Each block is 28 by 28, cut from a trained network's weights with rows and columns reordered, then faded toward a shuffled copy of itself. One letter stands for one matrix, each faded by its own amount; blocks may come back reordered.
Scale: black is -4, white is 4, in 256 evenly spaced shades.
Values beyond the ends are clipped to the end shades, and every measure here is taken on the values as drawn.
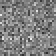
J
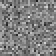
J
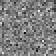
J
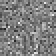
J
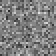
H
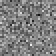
J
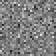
H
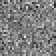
J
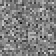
J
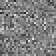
H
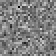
H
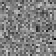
H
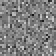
J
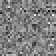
H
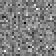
J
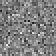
H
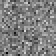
J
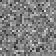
J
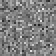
J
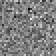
J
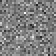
H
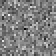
J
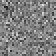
H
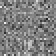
H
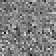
J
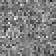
J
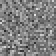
J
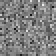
J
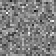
J
